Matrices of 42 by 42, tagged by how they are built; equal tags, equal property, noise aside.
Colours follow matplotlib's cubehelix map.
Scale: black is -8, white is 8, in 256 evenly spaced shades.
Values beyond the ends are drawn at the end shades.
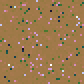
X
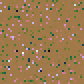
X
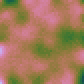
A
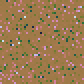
X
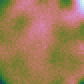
A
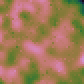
A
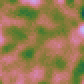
A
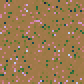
X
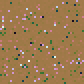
X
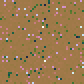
X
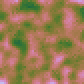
A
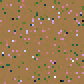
X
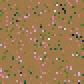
X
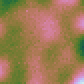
A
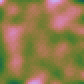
A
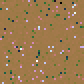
X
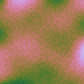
A
